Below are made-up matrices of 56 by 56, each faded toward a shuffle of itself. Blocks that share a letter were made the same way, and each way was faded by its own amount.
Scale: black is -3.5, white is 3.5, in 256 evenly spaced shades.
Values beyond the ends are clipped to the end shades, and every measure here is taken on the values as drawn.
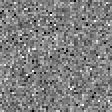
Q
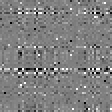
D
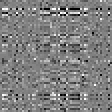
D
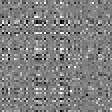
D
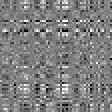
D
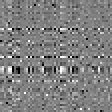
D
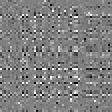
D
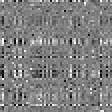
D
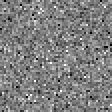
Q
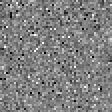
Q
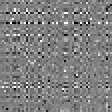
D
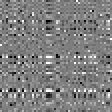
D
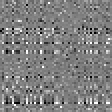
D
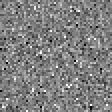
Q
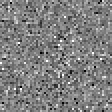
Q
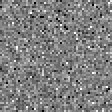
Q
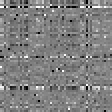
D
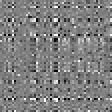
D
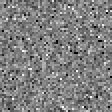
Q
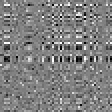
D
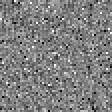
Q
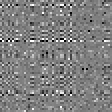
D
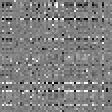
D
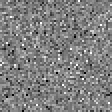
Q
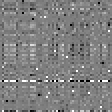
D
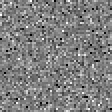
Q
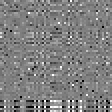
D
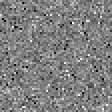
Q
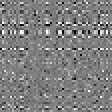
D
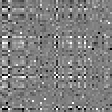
D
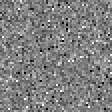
Q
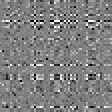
D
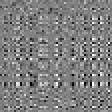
D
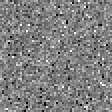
Q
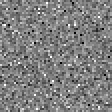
Q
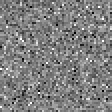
Q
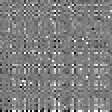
D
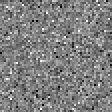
Q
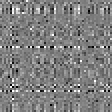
D
